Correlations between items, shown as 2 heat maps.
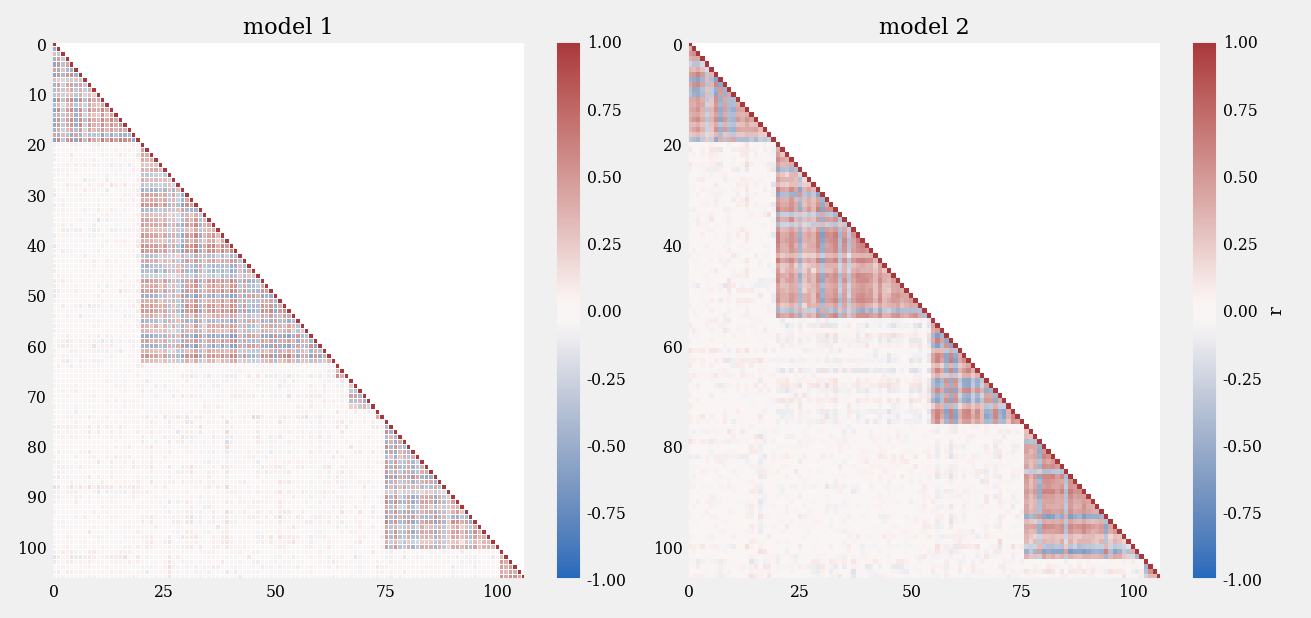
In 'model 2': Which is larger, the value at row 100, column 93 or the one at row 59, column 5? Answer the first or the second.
the second
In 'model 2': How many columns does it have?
107
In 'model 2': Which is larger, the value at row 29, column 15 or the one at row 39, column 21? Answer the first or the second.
the second
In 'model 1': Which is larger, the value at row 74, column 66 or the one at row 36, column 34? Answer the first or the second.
the second
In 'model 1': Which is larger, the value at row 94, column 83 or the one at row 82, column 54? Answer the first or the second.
the second
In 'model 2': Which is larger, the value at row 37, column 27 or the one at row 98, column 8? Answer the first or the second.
the first
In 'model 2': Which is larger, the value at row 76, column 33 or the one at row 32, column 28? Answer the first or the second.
the second
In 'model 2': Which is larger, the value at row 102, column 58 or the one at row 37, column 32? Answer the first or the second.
the second
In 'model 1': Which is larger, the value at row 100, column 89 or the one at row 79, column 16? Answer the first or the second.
the first
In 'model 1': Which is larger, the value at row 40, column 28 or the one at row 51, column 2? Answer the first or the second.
the second
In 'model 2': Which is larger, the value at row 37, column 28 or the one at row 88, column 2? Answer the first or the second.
the first
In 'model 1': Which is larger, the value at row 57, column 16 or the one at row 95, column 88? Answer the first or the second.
the first
